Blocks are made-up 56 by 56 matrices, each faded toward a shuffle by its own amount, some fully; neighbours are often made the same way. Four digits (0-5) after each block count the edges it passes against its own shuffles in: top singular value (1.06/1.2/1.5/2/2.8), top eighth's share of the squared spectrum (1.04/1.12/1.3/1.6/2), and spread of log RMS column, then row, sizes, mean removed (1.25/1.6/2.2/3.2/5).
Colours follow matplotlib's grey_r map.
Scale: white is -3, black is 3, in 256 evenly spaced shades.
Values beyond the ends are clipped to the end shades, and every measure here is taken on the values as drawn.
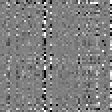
4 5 3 1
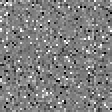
2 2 1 0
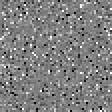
0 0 0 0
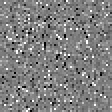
2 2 1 0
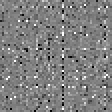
4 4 2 2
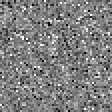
0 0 0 0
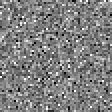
0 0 0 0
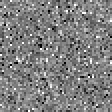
0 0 0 0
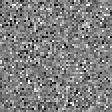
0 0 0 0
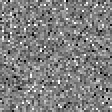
0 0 0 0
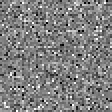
1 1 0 1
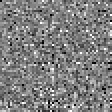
1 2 2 2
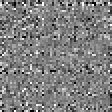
2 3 3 3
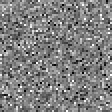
0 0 0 0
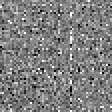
1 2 2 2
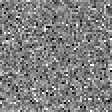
0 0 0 1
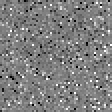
0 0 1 0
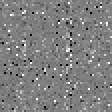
2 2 1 0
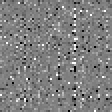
4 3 2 1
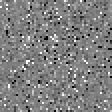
3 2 1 0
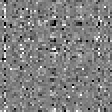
4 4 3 2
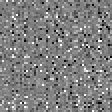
4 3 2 1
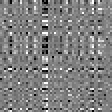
5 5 4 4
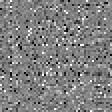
4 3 2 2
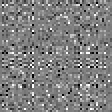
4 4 3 3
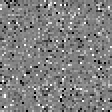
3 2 1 1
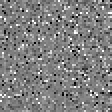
2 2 1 0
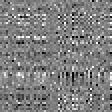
5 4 3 3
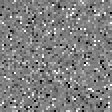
2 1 0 0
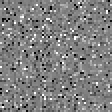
3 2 1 0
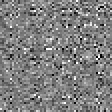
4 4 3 2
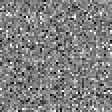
2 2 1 0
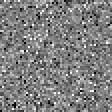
2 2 1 0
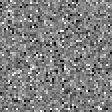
2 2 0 1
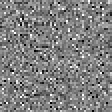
3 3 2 1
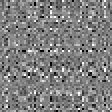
4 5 3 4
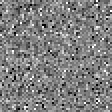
3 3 1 0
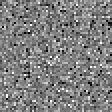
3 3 1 0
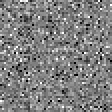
3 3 1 1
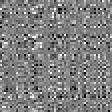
4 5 3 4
